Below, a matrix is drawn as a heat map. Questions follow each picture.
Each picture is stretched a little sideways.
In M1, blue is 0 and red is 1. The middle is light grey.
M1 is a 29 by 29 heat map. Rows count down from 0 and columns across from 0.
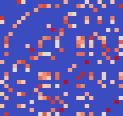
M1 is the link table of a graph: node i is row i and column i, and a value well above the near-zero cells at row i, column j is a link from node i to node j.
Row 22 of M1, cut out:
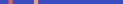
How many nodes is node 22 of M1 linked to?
2
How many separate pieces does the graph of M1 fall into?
2
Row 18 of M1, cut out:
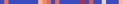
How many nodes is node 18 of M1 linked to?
9
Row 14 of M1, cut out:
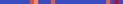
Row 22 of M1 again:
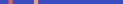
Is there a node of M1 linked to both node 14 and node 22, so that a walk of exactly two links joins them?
yes
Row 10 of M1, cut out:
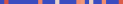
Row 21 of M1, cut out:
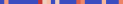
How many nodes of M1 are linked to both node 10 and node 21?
7
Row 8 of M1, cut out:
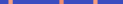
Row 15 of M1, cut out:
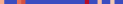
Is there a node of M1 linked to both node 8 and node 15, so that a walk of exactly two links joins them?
no
